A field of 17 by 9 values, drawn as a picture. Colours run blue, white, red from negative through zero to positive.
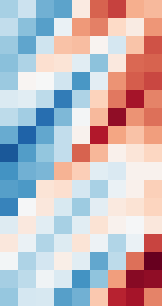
Ninth with the lowest average: middle left. Slope: up to the right. Grain: diagonal, up to the right.
